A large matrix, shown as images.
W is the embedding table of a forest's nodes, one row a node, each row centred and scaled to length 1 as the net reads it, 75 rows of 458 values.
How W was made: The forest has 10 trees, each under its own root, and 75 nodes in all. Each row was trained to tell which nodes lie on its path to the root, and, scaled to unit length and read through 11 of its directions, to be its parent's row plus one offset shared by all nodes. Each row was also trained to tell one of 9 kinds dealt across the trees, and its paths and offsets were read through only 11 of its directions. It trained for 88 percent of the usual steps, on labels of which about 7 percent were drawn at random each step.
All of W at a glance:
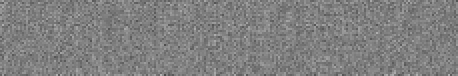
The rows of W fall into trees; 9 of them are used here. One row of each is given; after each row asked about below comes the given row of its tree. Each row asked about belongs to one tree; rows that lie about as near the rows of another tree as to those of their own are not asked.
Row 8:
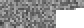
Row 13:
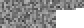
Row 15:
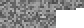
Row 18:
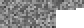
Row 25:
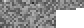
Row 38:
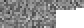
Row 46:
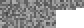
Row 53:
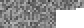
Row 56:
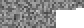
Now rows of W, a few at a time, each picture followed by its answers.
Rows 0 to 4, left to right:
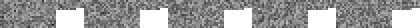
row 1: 25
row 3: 53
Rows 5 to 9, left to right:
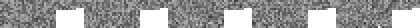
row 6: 56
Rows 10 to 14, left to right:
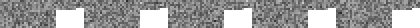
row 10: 56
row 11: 53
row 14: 46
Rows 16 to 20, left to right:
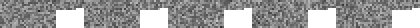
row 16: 53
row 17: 56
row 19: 25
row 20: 15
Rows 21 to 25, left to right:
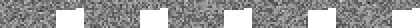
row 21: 53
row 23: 15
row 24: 25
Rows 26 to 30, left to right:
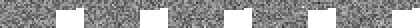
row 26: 53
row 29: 53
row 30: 15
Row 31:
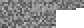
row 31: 25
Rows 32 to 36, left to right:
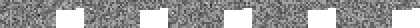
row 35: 18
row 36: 25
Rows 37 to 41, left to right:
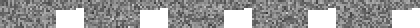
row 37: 15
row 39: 15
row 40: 15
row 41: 18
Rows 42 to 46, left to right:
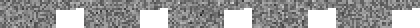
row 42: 15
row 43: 56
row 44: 56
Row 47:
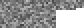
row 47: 53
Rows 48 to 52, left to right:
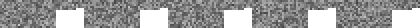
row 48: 53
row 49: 56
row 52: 25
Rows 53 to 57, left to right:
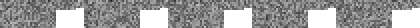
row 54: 46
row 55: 53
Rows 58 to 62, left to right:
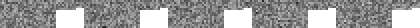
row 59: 53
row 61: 25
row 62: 56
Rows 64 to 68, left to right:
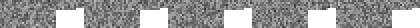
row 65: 56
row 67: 56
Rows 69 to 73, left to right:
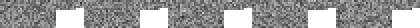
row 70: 56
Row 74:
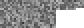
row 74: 25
